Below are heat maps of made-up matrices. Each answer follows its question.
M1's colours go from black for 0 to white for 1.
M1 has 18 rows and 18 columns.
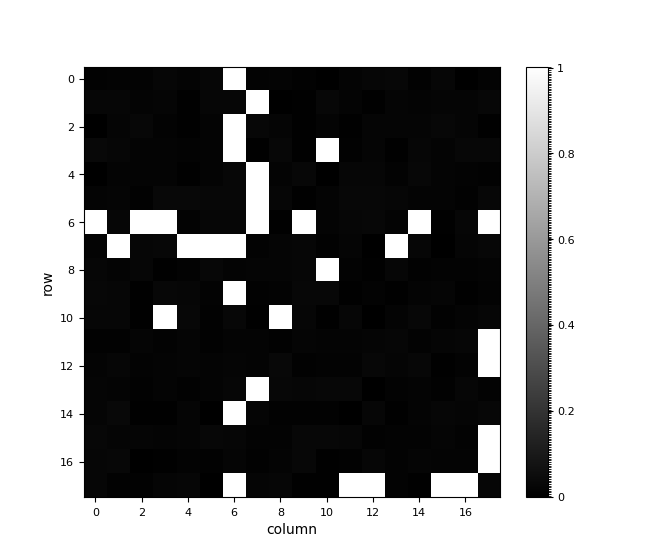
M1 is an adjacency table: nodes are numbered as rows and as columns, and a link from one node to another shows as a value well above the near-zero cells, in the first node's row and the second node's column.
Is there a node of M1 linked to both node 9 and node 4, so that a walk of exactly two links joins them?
no
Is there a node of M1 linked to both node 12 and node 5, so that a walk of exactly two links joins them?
no
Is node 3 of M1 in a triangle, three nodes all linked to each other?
no
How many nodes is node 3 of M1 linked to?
2
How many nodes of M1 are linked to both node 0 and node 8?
0
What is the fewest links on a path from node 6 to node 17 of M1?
1
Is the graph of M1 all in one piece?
yes
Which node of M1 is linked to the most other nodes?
node 6
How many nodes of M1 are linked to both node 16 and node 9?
0
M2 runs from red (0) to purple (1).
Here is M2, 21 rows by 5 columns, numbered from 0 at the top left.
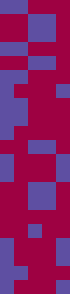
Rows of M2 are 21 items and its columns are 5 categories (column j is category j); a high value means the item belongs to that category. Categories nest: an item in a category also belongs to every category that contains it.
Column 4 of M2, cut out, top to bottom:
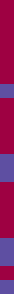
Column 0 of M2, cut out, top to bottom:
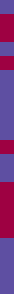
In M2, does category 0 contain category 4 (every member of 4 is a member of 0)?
yes
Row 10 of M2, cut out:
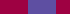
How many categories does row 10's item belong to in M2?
2
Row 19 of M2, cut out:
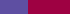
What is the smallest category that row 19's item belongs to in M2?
1
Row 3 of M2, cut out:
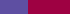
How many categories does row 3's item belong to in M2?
2
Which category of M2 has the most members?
0
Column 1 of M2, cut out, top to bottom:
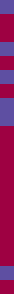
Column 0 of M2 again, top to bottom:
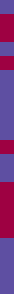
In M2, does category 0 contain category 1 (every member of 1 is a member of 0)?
yes
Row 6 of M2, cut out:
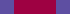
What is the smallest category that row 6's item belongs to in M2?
4
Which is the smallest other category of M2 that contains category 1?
0
